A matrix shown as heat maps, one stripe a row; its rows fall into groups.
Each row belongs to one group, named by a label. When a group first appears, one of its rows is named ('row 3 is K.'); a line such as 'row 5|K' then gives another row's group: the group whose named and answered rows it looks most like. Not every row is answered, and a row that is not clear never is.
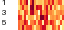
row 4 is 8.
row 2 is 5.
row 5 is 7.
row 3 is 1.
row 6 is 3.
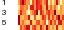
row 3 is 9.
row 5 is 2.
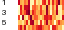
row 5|1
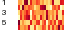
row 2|3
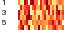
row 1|1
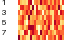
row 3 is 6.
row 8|2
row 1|8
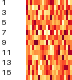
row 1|3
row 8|9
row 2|2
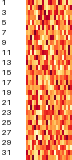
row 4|5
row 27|9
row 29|1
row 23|7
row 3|9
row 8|3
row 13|2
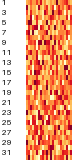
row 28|1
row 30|3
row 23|2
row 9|5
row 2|2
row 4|3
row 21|9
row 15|6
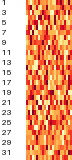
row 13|9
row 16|6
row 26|9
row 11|7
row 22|1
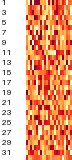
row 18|5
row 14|6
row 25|5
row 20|8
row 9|3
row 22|5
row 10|1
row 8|1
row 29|2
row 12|9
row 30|3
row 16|5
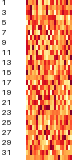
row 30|3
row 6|1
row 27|5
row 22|5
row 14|6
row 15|2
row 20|5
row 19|6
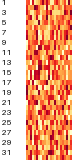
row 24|8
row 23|5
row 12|3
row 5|2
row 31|3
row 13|1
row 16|6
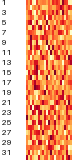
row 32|2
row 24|2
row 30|3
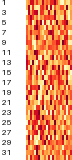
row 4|8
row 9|9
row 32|6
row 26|1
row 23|6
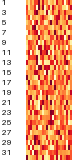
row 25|3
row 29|6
